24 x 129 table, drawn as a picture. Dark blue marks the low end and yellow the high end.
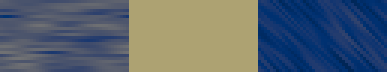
It is made of 1 by 3 panels. Panel 1,1: low, streaked across. Panel 1,2: high, flat. Panel 1,3: very low, slanting down to the right, faint in contrast.
